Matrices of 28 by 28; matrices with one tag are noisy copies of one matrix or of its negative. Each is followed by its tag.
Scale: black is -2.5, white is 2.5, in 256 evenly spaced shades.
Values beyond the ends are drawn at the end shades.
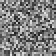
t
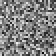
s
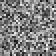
t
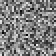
s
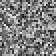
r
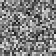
t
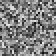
r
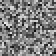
r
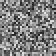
t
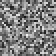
r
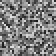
r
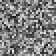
r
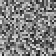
s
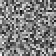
s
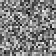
t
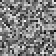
r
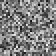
t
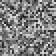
r
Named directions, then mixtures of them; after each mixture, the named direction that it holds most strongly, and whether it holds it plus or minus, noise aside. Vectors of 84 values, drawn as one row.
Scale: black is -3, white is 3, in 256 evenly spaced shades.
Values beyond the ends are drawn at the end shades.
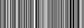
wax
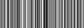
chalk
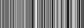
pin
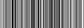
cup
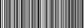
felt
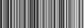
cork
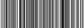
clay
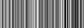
cork, minus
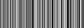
pin, plus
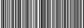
felt, minus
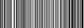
cup, minus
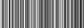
cork, minus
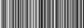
cork, minus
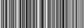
chalk, minus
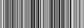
cup, plus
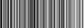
cork, plus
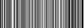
felt, plus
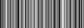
clay, minus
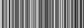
cork, minus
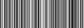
felt, plus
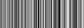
pin, minus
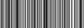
wax, minus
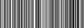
wax, plus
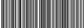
felt, minus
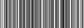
clay, plus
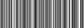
pin, minus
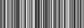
chalk, plus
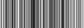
cup, plus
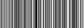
pin, minus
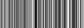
pin, minus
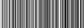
cork, minus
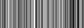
wax, plus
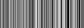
pin, plus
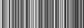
cork, minus
